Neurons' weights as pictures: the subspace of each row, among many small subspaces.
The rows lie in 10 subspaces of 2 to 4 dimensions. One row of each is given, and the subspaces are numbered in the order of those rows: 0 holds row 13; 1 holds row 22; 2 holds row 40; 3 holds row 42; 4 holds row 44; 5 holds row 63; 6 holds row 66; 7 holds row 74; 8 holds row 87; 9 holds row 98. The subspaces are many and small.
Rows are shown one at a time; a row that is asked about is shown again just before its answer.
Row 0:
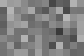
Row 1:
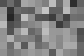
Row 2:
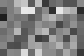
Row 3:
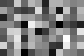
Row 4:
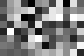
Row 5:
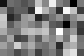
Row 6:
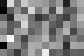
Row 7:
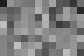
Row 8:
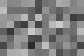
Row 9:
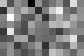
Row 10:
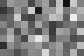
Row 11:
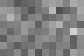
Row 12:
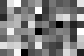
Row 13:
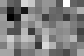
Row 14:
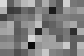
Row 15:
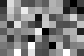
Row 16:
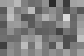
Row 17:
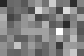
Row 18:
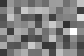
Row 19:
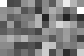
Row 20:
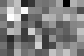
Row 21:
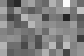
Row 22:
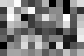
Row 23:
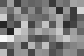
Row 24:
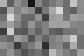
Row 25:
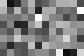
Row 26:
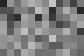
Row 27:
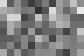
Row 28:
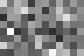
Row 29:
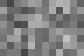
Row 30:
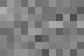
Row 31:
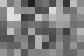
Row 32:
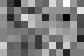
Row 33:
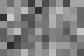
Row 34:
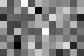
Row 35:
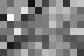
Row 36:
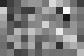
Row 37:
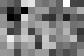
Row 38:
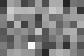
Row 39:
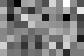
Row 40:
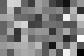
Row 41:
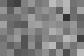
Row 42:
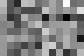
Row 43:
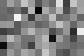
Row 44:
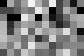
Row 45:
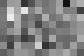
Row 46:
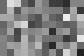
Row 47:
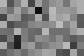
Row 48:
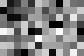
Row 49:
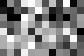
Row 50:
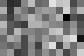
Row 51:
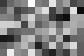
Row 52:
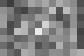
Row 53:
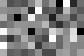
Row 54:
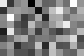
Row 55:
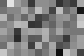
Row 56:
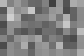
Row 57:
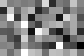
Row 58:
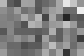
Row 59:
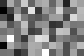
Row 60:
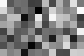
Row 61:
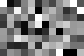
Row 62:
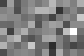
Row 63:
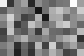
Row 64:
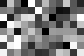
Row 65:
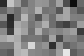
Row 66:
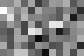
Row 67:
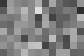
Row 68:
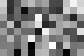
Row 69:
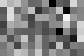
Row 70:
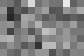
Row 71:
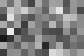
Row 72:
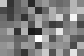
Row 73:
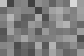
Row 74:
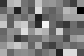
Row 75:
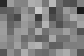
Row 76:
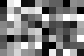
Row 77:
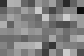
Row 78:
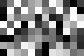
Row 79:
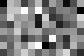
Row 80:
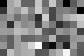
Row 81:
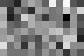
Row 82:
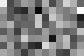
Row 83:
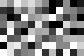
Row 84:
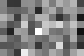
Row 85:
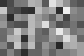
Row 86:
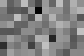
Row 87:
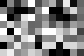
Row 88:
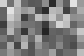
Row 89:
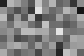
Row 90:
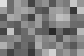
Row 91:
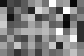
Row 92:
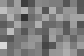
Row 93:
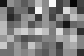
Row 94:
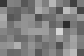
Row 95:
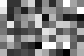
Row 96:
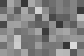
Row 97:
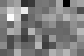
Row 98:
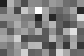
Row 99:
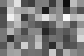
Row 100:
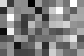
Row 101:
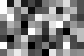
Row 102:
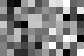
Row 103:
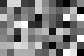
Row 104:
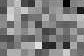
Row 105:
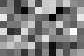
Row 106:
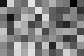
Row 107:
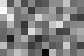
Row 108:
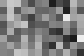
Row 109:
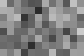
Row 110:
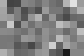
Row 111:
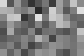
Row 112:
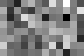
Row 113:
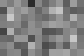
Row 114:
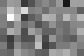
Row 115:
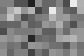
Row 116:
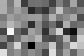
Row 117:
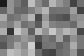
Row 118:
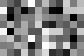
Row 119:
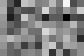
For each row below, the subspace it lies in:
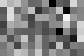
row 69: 2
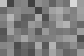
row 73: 5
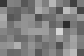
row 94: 2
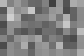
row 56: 1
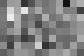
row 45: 0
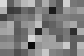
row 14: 8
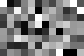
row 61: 7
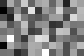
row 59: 6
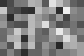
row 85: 7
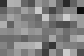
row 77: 3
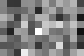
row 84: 7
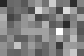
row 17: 2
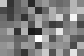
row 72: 6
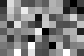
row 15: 5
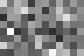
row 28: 8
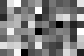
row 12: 7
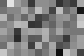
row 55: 7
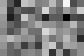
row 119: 3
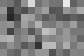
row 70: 4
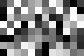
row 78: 8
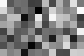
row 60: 0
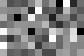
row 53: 6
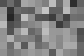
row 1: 3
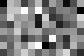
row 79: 0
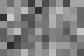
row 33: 9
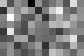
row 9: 5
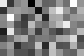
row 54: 5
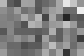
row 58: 1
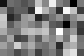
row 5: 2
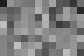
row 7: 3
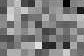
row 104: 4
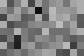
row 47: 9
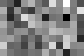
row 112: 1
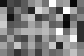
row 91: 2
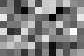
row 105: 9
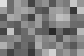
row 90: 8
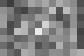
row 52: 7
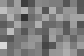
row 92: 6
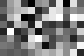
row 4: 6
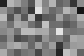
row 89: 7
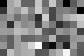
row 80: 4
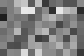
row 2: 9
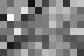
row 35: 9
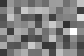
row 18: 9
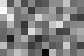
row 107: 6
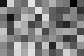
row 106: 5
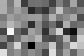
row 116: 9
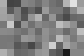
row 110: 8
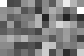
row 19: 3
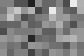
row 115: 8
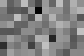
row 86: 6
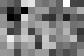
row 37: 0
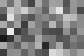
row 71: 8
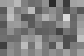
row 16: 1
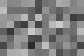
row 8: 6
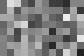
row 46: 2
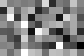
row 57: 7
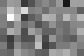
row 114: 0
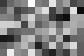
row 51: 8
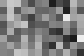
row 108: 2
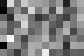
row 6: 6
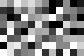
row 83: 9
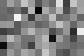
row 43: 6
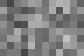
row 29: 7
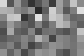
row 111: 4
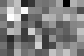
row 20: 0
